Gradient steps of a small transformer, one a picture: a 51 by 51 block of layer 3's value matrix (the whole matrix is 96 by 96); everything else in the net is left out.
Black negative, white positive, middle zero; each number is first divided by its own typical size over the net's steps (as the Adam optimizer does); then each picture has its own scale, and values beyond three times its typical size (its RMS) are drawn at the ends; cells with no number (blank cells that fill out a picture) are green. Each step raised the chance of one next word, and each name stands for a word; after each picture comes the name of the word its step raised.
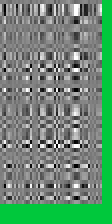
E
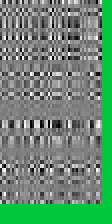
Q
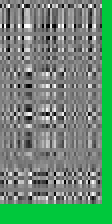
Q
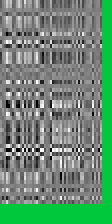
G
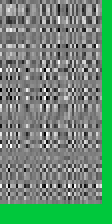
E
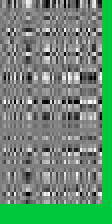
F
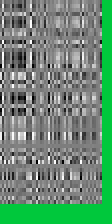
G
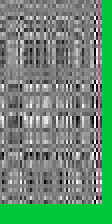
F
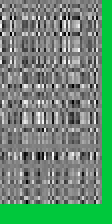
F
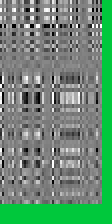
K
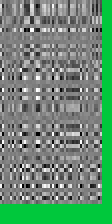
E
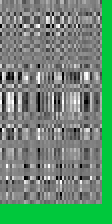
K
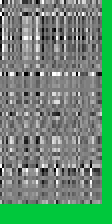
Q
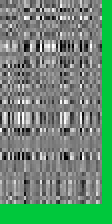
F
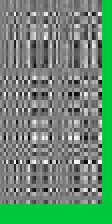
G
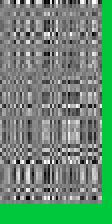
G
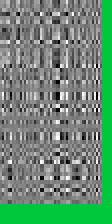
G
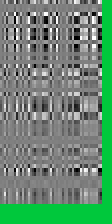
Q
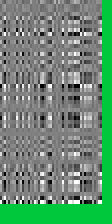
F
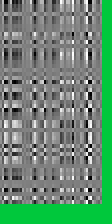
G
